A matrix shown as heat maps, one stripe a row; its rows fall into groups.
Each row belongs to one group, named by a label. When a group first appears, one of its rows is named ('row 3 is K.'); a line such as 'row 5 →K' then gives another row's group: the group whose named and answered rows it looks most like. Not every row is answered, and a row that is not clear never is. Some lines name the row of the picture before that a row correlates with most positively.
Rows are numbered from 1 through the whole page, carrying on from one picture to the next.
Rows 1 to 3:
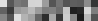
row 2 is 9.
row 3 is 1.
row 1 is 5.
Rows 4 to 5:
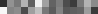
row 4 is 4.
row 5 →5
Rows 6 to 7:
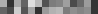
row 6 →5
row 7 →1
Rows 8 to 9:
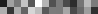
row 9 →5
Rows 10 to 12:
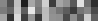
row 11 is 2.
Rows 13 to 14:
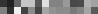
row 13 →9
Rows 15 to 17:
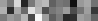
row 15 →2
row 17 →4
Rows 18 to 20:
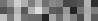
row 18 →4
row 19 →2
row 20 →1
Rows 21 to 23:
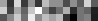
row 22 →5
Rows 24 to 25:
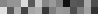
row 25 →5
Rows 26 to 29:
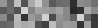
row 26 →2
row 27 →9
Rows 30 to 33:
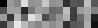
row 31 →2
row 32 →5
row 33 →4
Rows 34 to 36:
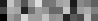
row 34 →2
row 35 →2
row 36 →4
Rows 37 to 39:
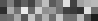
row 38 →4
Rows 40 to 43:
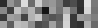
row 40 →4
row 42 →2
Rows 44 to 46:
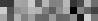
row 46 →1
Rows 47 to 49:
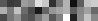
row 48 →1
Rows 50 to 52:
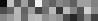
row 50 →4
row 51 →1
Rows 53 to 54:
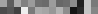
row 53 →1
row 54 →9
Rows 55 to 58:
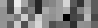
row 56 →1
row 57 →4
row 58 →2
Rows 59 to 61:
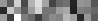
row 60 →2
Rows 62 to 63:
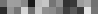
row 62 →4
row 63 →4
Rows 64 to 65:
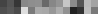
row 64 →9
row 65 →9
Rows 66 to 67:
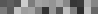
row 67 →1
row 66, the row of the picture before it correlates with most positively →65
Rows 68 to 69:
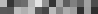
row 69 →1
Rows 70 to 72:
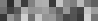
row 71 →9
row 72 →4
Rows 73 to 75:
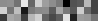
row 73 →4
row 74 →5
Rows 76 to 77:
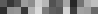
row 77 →2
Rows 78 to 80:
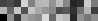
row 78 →9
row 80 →9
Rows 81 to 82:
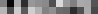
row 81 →5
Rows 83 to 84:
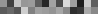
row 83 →1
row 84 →9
